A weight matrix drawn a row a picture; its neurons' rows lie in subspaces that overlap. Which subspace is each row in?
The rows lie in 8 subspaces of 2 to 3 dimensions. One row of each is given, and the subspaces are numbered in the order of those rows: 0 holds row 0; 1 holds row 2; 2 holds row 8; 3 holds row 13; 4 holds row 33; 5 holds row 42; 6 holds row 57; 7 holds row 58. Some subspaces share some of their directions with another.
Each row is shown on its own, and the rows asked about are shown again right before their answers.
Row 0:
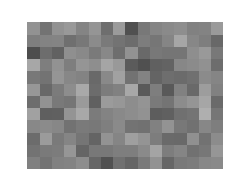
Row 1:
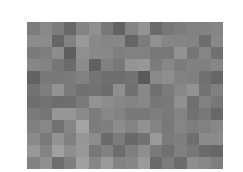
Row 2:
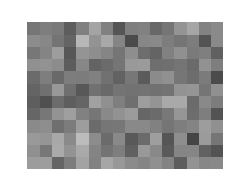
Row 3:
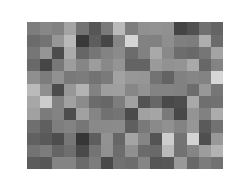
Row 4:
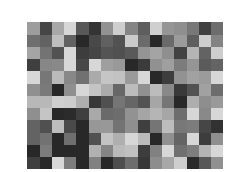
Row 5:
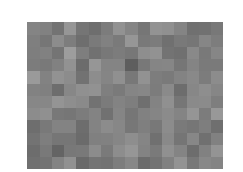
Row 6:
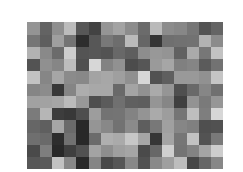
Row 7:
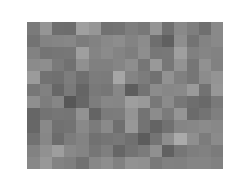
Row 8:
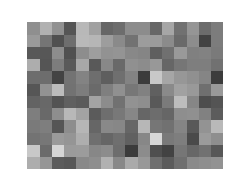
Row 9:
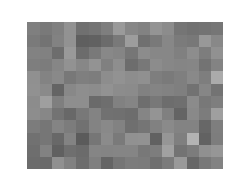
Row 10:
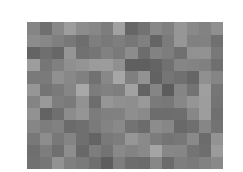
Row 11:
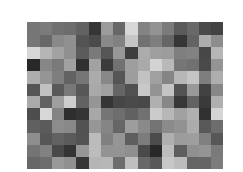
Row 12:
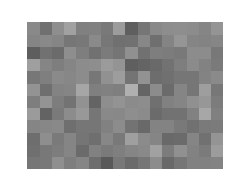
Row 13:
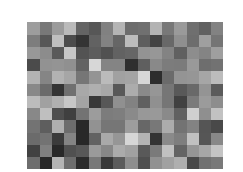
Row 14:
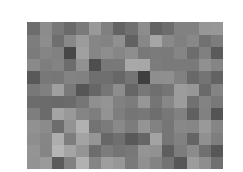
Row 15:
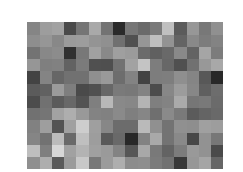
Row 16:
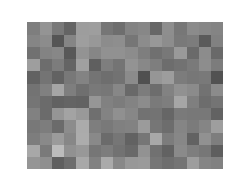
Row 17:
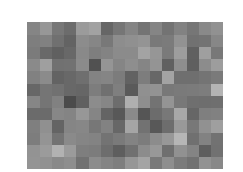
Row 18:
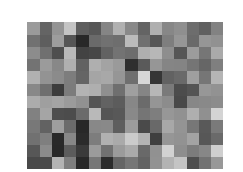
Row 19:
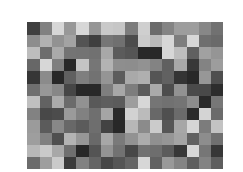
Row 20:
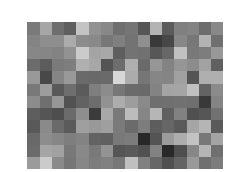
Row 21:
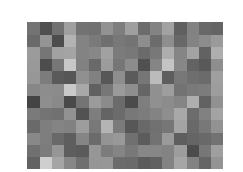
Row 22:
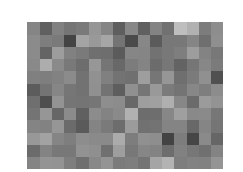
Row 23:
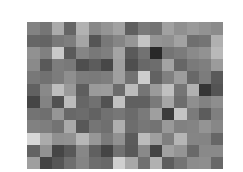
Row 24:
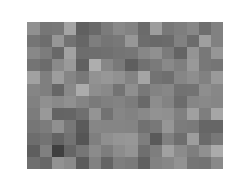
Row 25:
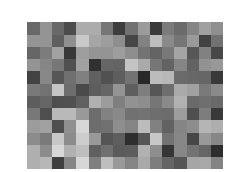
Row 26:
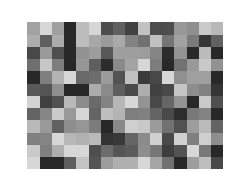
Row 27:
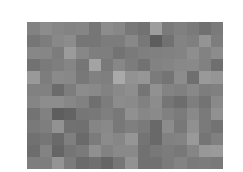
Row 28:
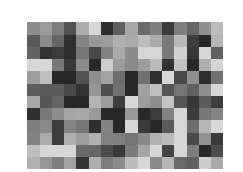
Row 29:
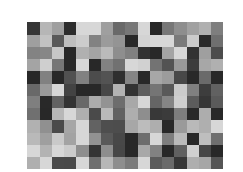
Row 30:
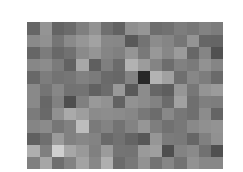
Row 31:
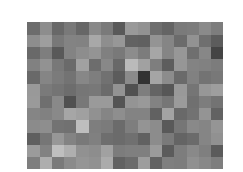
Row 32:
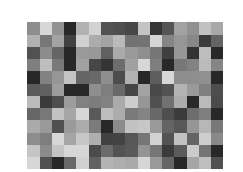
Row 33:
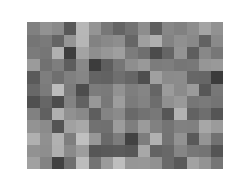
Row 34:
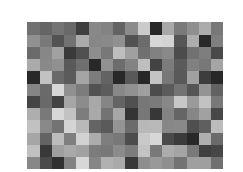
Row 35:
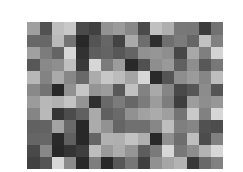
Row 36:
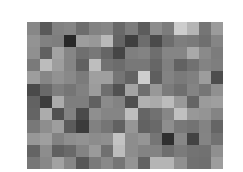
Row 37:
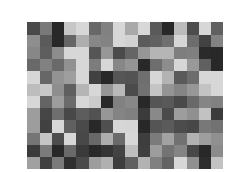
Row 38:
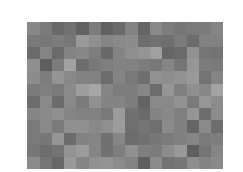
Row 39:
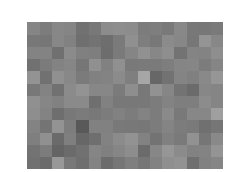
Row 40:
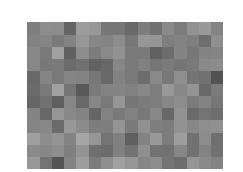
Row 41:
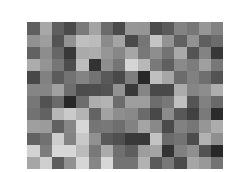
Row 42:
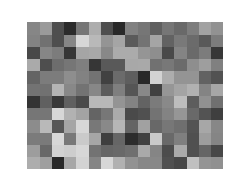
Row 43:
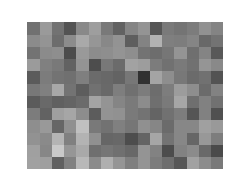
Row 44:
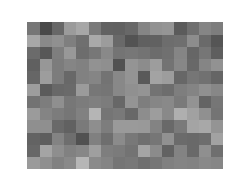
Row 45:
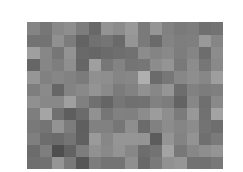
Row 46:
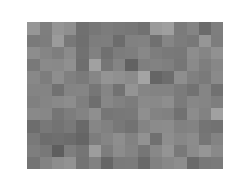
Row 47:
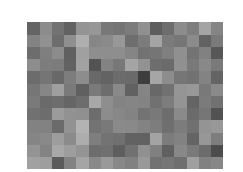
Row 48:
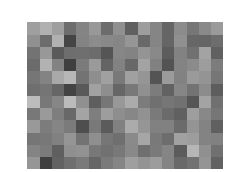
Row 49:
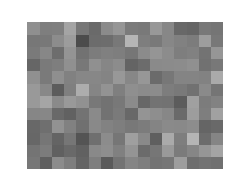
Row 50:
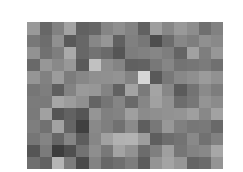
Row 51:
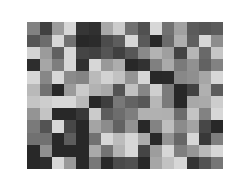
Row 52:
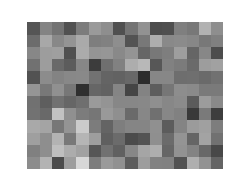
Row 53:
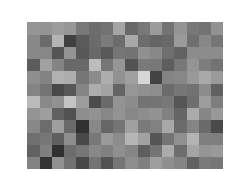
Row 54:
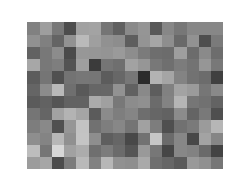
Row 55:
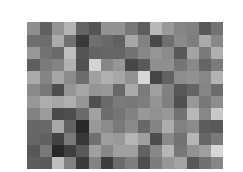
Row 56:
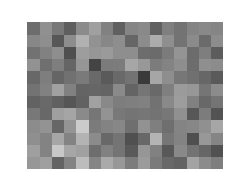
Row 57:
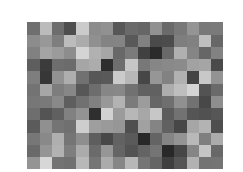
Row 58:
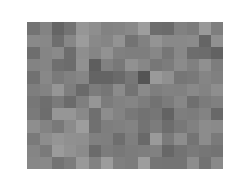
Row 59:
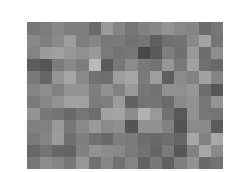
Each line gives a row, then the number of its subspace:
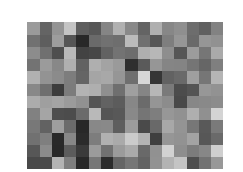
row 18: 6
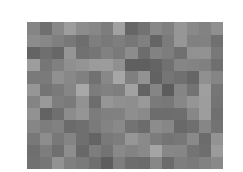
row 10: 0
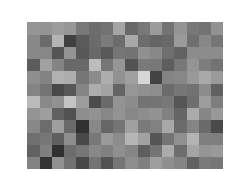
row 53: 3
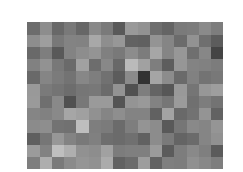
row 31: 4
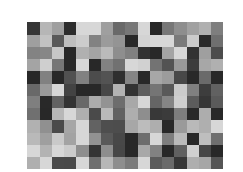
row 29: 5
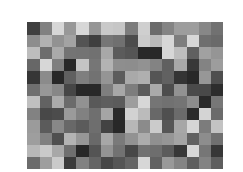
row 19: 5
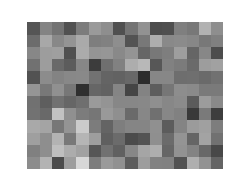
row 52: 2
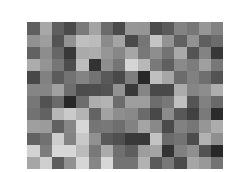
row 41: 4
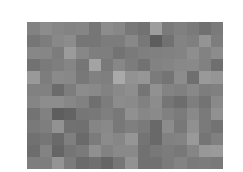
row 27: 6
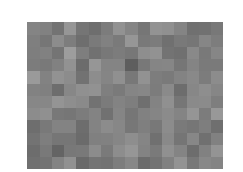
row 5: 5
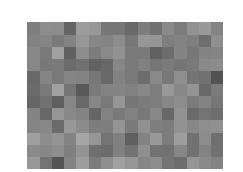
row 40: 4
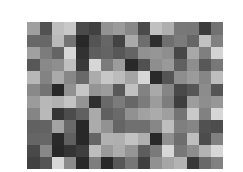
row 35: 7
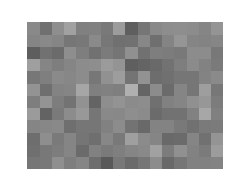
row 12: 0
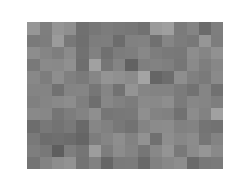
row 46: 7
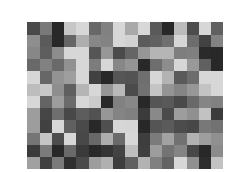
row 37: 7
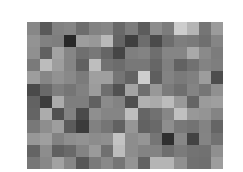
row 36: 1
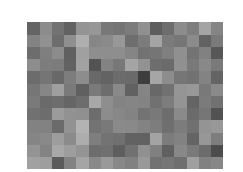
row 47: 7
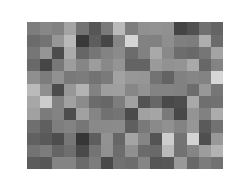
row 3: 1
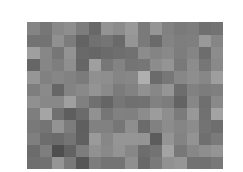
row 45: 0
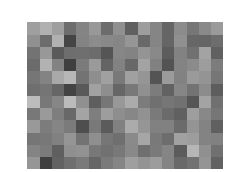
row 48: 3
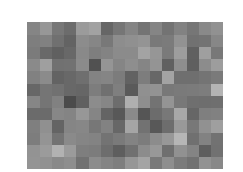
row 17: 6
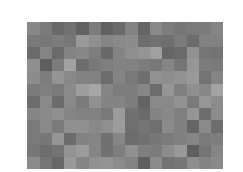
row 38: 5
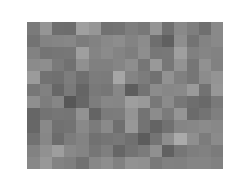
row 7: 6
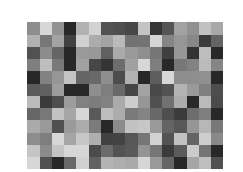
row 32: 3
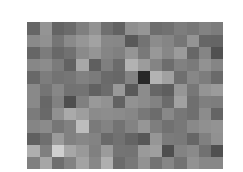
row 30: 4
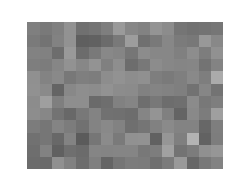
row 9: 1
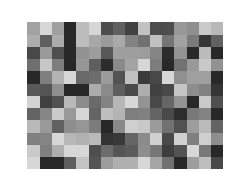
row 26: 3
